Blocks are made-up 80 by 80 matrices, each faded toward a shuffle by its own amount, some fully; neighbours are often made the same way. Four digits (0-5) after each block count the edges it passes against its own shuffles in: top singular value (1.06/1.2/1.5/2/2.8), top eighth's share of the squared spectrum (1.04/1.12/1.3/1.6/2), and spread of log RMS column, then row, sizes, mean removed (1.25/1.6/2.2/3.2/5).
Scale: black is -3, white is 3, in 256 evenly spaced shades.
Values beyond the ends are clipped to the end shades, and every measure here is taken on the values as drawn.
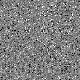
3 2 1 1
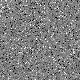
0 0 0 0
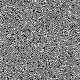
0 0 0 0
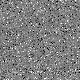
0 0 0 0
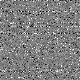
1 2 0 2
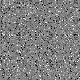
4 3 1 1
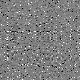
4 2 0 1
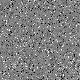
2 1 0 0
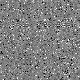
3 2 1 1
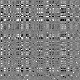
5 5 4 4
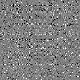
4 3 2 2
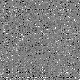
4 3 1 2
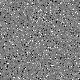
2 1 0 1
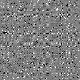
4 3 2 2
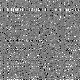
4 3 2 2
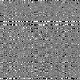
4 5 2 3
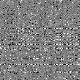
4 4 2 3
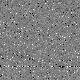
3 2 0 1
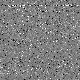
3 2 0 1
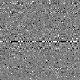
4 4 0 3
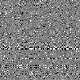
4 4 2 3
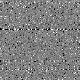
4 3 1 2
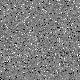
2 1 0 0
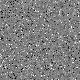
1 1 0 0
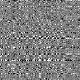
4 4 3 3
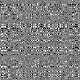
4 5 3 4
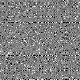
4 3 1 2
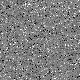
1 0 0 0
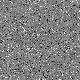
1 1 0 0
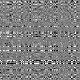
5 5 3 4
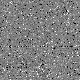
2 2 0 1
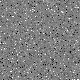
0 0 0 0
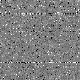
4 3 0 2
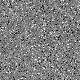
1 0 0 0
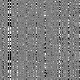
5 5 4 1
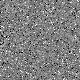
0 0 0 0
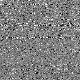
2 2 0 3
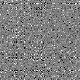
4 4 2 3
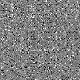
3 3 1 2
